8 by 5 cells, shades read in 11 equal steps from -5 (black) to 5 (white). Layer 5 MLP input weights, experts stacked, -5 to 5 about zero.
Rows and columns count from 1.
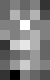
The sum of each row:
-5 1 5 4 5 -3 4 -11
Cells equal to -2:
3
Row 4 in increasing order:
0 0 1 1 2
